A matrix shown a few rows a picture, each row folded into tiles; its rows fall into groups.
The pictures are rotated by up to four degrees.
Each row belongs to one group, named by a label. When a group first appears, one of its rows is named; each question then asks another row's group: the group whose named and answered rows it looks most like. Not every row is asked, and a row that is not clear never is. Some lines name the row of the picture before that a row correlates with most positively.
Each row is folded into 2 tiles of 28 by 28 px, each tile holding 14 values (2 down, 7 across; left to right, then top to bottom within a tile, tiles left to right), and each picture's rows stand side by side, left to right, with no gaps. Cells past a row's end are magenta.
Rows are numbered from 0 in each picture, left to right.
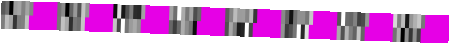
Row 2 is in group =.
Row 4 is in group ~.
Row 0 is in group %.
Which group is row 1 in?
%
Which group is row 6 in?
=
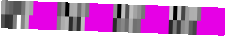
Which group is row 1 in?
%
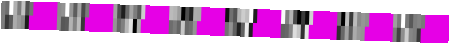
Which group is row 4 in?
~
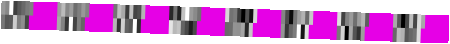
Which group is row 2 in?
=
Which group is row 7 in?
%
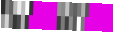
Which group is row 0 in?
~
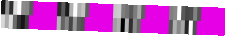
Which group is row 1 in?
~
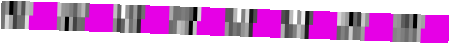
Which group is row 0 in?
%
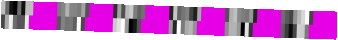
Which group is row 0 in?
%
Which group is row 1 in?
~
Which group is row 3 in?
=
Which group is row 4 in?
~
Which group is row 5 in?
~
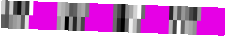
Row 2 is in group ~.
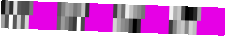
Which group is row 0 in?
=
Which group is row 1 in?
~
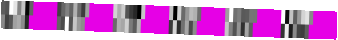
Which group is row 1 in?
=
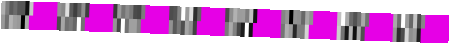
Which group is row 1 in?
~
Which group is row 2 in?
=
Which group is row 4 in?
~
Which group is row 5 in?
%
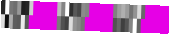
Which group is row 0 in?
=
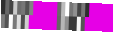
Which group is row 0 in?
=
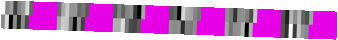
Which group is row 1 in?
~
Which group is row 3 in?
%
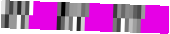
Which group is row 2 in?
=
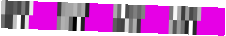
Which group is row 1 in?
~
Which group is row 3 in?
=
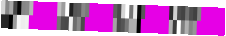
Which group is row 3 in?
=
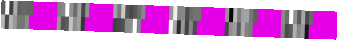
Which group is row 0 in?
=
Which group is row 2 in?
~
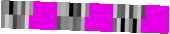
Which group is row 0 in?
%
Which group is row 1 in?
%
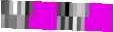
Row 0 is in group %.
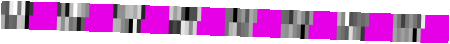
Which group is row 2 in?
~
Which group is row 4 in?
%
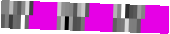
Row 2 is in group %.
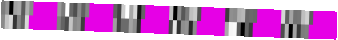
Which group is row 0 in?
%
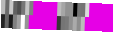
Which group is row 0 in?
~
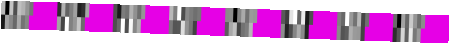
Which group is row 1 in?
=
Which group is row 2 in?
=
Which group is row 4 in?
%
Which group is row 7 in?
=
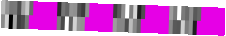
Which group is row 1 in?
=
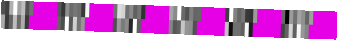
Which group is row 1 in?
=
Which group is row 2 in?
~
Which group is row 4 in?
=
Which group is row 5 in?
=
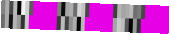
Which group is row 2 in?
~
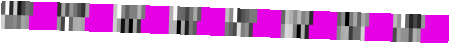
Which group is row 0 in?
=
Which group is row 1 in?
=
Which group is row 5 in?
~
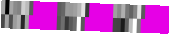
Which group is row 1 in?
~
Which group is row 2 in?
~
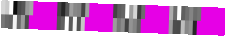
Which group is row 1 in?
=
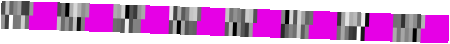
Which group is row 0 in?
=
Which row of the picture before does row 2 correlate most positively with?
0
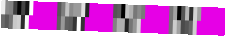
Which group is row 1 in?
~
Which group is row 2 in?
%
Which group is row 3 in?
%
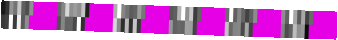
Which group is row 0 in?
=
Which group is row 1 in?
~
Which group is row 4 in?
=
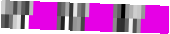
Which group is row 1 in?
=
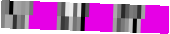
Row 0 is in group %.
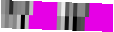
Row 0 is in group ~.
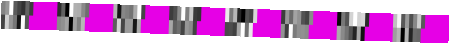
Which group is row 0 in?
~
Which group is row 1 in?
%
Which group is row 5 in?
=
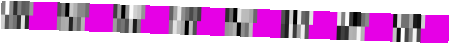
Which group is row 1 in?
%
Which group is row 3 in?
~
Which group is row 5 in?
=
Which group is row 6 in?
~
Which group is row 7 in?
=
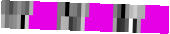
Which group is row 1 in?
%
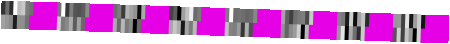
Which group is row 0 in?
%
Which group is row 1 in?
=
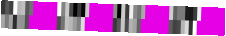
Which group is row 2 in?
=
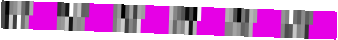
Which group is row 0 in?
=
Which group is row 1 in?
%
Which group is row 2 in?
%
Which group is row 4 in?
%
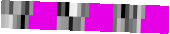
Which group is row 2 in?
%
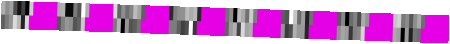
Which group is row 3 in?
~
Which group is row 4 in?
%
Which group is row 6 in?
%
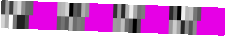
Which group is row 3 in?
%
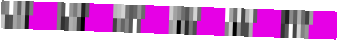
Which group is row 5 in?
=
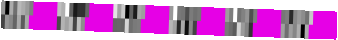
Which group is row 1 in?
~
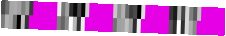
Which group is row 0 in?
~
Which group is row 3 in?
=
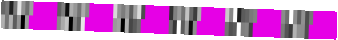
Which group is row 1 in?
%
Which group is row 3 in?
=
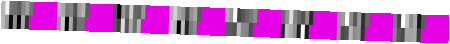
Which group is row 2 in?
=
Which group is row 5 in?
~
